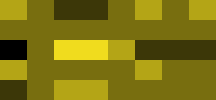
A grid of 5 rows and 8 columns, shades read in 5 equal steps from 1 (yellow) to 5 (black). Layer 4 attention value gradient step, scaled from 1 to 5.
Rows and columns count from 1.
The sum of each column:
16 15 13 13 14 14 16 15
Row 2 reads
3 3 3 3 3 3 3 3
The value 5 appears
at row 3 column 1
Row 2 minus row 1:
1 0 -1 -1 0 1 0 1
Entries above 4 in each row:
0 0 1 0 0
